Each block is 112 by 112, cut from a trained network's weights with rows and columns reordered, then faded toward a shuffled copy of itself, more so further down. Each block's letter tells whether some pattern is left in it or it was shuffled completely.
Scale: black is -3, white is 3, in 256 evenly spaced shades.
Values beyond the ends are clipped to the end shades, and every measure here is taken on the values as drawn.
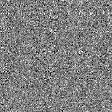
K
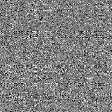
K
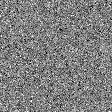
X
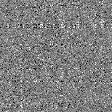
K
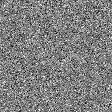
X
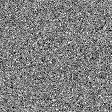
X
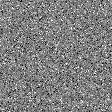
X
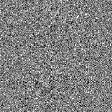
K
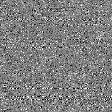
K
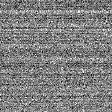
K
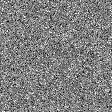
X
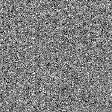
K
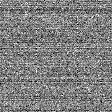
K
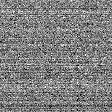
K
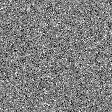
X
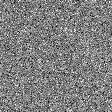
X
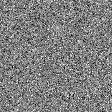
X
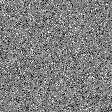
X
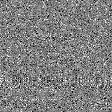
K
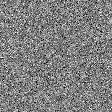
X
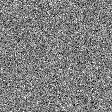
X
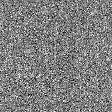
K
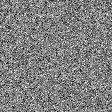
X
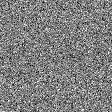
X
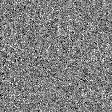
K
